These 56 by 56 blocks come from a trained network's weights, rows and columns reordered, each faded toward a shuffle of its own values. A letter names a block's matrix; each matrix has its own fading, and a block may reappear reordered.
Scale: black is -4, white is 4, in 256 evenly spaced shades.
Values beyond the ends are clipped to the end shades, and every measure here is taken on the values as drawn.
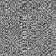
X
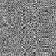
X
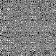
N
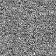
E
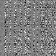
N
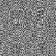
X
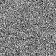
E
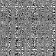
N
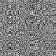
X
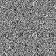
E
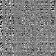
N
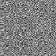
X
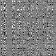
N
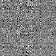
N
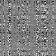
N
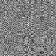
X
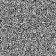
E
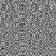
X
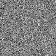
E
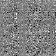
N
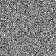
E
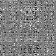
N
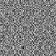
X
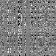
N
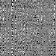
N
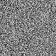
E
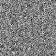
E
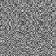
X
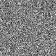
E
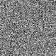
E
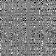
N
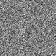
E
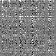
N
